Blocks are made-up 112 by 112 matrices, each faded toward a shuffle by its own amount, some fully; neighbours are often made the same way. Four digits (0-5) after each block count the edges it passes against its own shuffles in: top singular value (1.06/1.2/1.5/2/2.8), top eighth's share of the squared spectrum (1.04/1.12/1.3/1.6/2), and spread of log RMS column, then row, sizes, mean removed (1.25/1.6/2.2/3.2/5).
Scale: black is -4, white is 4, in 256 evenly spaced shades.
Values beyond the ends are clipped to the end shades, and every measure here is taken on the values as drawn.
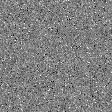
0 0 0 0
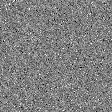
0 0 0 0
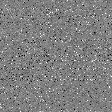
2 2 0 2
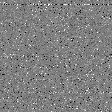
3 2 0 2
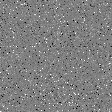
0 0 0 0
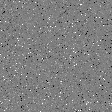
0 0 0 0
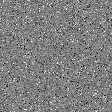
2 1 0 0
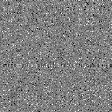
4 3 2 2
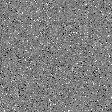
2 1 0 0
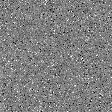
2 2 1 0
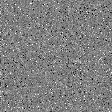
2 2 1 0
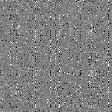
4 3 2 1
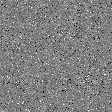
2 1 0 0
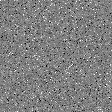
0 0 0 0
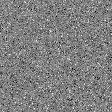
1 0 0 0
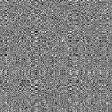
5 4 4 3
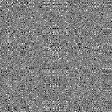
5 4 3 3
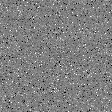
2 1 0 0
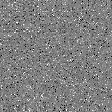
3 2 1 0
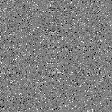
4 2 1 1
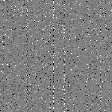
4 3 2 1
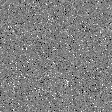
2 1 0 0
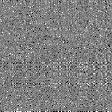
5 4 2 2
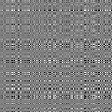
5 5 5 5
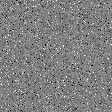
0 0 0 0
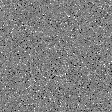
0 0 0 0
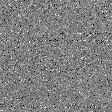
1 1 0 2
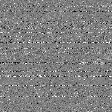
2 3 0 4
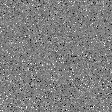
1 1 0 1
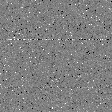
3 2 0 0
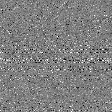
2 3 0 3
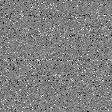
1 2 0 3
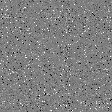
1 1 1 1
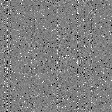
4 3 2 1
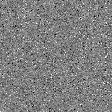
3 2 1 1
